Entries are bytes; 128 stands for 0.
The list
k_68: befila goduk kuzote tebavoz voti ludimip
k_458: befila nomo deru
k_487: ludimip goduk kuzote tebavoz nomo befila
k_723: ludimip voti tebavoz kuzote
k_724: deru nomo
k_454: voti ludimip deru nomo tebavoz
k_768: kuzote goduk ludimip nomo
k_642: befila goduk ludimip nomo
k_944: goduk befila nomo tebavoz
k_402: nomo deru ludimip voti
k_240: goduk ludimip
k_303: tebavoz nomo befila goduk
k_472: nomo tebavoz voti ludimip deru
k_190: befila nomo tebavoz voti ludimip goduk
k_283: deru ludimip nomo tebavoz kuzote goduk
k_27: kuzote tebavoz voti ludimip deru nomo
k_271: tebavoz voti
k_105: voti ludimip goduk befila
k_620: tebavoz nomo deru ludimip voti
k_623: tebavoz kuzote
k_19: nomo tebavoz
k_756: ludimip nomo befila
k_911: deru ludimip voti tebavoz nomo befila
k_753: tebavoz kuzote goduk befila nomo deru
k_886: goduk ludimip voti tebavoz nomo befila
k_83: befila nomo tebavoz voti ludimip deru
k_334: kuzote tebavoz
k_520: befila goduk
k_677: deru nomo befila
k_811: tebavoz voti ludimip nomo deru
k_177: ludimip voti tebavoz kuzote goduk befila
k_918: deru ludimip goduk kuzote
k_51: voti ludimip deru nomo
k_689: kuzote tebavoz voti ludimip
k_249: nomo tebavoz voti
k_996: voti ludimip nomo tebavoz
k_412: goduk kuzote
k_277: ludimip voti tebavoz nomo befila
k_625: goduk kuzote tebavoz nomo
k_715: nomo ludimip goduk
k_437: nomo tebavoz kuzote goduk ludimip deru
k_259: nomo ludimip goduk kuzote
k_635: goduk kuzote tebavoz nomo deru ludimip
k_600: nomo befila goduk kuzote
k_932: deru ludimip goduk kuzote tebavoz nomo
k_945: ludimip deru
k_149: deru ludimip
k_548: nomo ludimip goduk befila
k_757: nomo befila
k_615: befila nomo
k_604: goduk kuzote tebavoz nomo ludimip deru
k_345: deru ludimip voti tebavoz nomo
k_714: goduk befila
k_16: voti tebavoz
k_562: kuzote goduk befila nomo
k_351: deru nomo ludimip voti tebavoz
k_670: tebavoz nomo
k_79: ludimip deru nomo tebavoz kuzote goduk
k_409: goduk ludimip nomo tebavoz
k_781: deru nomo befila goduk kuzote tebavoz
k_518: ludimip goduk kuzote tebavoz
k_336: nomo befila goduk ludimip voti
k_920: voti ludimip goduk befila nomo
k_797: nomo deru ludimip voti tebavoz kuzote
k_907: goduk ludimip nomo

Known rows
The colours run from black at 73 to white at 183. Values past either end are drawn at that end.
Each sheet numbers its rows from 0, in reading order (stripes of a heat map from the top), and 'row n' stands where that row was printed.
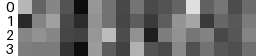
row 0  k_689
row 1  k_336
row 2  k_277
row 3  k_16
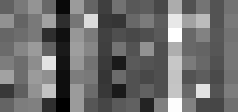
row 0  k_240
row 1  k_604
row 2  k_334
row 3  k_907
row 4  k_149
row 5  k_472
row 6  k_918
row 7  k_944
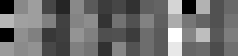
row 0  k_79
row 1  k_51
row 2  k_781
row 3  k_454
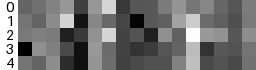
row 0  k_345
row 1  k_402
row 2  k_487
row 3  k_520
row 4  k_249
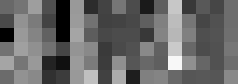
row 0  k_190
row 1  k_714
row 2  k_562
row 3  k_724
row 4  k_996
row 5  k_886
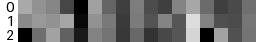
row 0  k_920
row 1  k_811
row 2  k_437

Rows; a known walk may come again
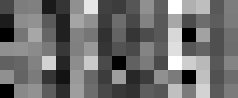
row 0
k_625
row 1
k_642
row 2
k_437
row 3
k_27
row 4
k_635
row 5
k_723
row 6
k_600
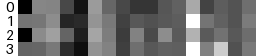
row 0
k_520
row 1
k_19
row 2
k_768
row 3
k_518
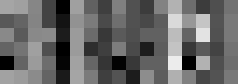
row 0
k_920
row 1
k_68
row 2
k_259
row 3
k_190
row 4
k_283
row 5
k_756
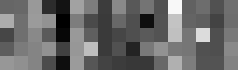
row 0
k_409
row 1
k_83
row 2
k_412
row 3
k_911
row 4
k_615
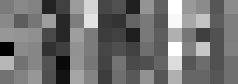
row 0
k_487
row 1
k_604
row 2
k_757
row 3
k_781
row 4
k_689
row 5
k_907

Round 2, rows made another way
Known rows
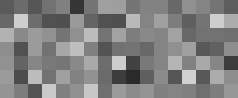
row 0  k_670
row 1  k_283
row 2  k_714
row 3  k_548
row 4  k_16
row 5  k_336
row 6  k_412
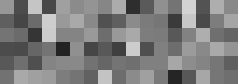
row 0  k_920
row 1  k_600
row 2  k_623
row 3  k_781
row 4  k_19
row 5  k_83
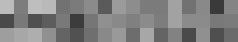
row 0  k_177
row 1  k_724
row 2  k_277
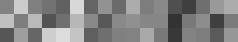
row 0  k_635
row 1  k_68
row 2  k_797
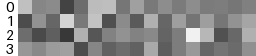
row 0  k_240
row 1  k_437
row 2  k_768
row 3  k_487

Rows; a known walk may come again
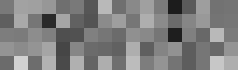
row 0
k_83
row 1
k_345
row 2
k_303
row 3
k_487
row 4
k_604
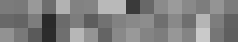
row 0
k_51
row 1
k_351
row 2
k_149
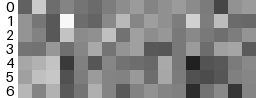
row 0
k_625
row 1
k_945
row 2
k_412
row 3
k_454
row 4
k_190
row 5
k_886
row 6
k_68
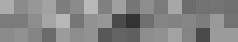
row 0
k_714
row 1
k_402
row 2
k_715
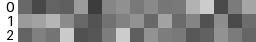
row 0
k_562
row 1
k_277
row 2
k_458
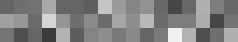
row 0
k_811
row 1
k_723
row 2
k_768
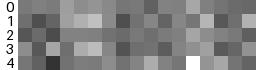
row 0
k_757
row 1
k_259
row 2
k_19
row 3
k_548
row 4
k_334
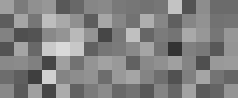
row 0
k_756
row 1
k_472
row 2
k_918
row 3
k_797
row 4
k_907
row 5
k_623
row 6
k_642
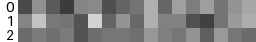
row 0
k_932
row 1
k_635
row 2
k_677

